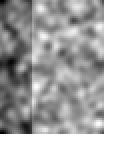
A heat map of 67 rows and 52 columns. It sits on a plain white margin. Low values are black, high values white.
The right part is higher, past a seam about 30% of the way across. No lone cell stands out from its neighbours. The field is mottled with small blotches.
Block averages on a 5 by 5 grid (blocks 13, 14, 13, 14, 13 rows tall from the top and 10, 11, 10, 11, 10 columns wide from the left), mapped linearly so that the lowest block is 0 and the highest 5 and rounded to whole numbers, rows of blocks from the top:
2 3 4 4 4
2 4 5 5 5
0 3 4 4 3
1 4 4 4 5
1 2 4 5 5
